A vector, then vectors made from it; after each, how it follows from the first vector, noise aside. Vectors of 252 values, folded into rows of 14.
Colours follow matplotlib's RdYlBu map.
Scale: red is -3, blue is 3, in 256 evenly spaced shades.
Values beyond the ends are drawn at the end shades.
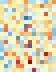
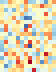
copied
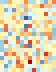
copied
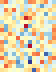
negated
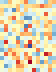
copied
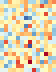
copied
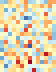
copied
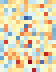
copied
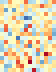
copied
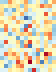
copied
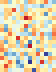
negated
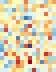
copied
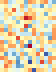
negated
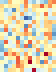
copied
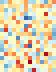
copied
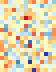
negated
